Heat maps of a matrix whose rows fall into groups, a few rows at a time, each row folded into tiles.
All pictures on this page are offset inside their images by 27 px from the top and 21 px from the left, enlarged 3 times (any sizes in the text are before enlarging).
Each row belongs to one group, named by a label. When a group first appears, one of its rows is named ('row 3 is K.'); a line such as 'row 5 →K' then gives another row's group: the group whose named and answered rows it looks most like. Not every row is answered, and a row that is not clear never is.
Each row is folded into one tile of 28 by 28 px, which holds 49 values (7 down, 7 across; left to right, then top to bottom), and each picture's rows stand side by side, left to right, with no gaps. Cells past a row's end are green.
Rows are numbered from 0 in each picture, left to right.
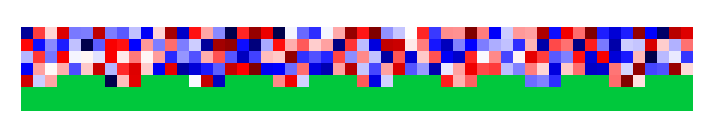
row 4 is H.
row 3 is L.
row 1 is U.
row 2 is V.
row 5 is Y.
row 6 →H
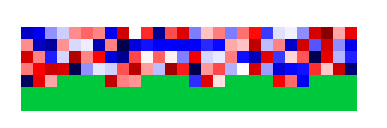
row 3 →V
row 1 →Y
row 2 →U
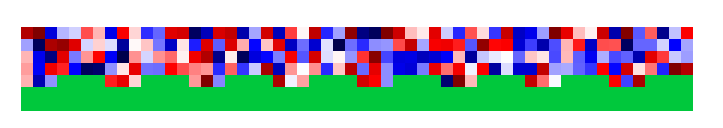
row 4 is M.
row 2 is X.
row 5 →U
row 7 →Y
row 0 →H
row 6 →M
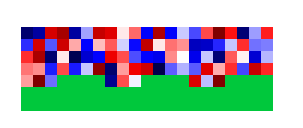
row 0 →X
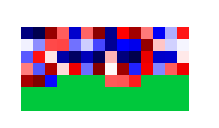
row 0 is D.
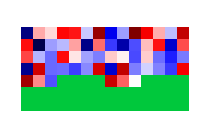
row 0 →M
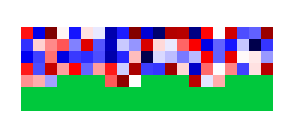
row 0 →D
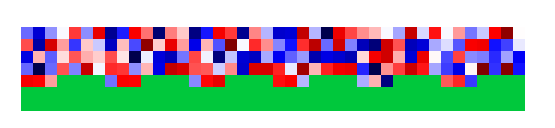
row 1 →X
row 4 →V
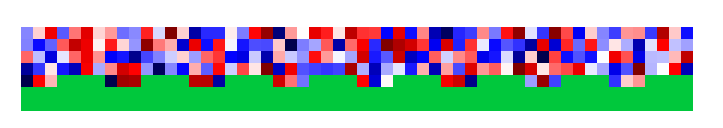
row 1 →U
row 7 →U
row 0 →U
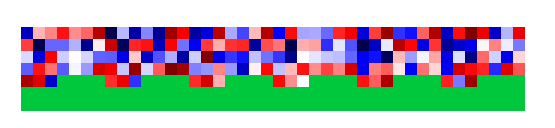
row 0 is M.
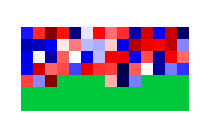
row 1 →H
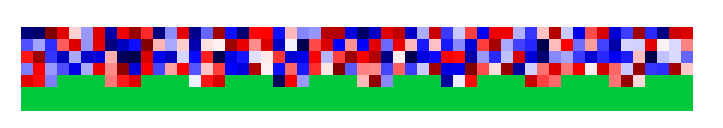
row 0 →M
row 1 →X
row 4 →X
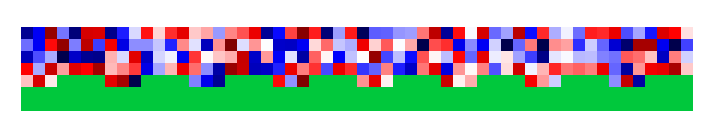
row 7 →V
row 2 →H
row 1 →M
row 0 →D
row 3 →Y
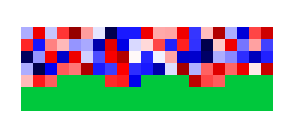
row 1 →M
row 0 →V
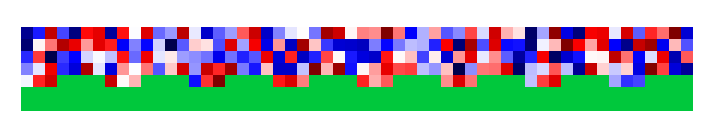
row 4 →Y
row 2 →U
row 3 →V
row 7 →H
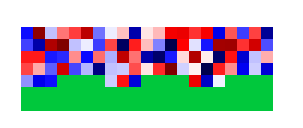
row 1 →V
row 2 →H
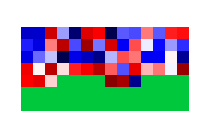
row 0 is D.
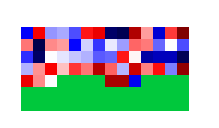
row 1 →D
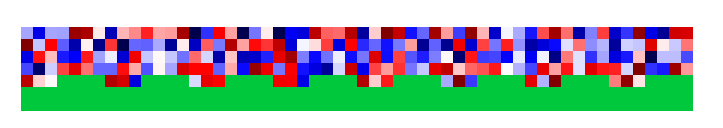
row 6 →Y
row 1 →M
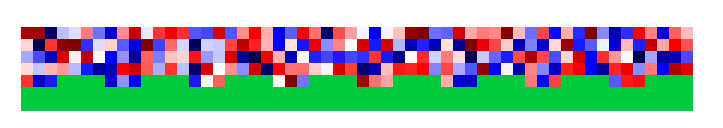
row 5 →H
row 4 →V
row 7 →X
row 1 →U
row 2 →U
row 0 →H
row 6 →H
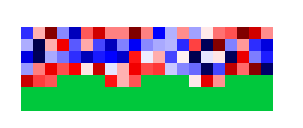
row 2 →V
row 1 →Y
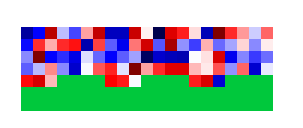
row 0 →L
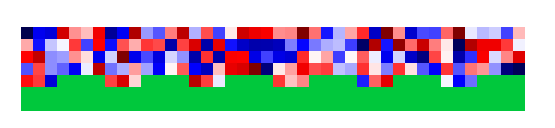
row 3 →Y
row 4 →X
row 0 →M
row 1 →L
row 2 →V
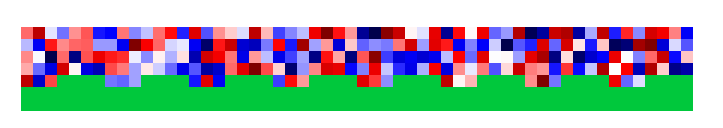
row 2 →V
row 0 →H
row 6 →X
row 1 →H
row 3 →V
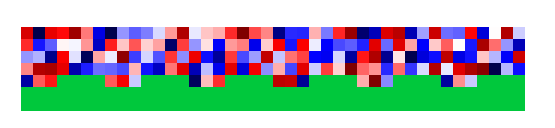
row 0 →U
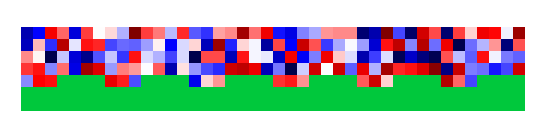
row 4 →D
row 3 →V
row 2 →V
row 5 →M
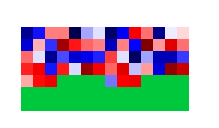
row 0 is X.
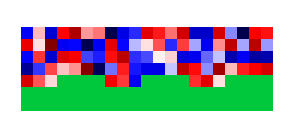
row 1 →M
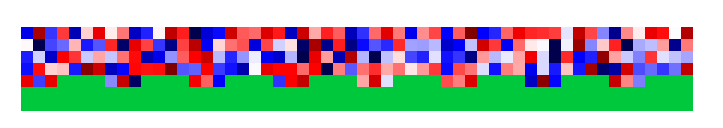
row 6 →U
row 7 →M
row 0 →Y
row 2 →M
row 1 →V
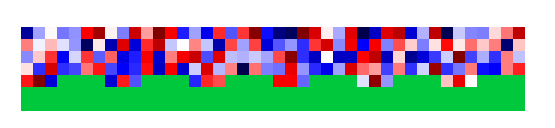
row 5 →L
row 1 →U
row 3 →M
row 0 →L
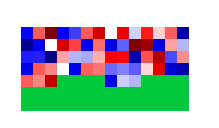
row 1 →H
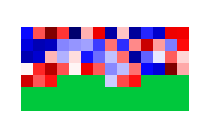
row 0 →Y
